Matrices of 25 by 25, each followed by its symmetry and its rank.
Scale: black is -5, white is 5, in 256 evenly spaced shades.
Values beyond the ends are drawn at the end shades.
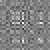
symmetric, rank three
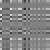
neither, rank one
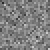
symmetric, full rank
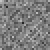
symmetric, full rank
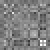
symmetric, rank three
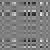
neither, rank one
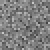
symmetric, full rank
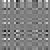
neither, rank one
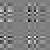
neither, rank one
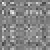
symmetric, rank three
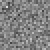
symmetric, full rank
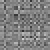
neither, rank three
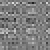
neither, rank three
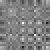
symmetric, rank three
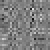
neither, rank three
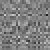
neither, rank three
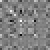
symmetric, rank three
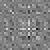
symmetric, rank three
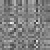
neither, rank three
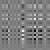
neither, rank one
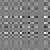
neither, rank one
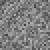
symmetric, full rank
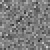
symmetric, full rank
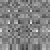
neither, rank three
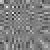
symmetric, rank three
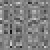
neither, rank three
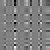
neither, rank one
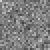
symmetric, full rank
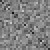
symmetric, full rank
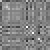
symmetric, rank three
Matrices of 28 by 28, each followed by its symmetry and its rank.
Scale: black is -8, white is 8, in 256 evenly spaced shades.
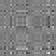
antisymmetric, rank two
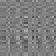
neither, rank two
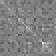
symmetric, rank five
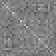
symmetric, rank five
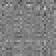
neither, rank five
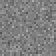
antisymmetric, full rank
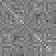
symmetric, rank five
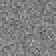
antisymmetric, full rank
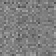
neither, rank five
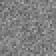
neither, full rank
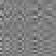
neither, rank two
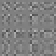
antisymmetric, rank two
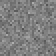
neither, full rank
